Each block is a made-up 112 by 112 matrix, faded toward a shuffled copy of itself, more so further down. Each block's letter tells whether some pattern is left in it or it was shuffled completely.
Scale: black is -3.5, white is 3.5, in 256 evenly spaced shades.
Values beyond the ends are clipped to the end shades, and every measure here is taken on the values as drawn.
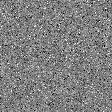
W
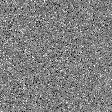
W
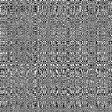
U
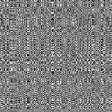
U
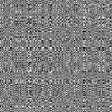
U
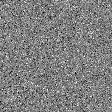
W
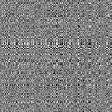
U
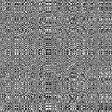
U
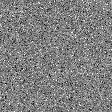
W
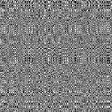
U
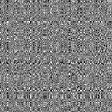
U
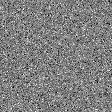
W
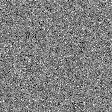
W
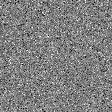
W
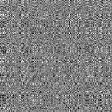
U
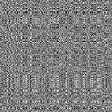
U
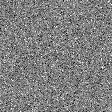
W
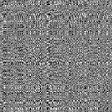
U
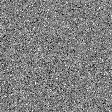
W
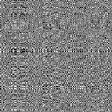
U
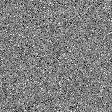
W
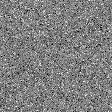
W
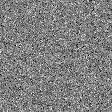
W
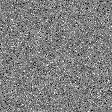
W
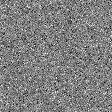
W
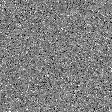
W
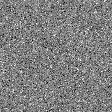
W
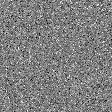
W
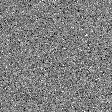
W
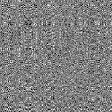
U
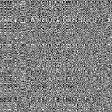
U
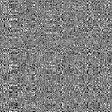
U
